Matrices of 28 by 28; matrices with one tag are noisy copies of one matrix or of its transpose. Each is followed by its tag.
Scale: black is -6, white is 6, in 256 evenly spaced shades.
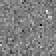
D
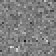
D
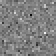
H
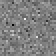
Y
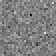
H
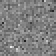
D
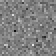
H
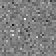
Y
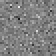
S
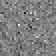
Y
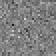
Y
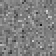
D
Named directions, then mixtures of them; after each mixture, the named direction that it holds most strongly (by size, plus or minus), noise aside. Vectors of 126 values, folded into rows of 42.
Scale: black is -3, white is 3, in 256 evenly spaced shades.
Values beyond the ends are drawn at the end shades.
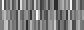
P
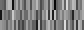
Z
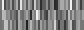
P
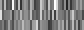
Z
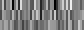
P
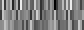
P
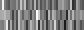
P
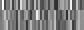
P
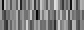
P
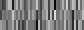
Z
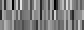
Z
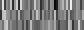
P
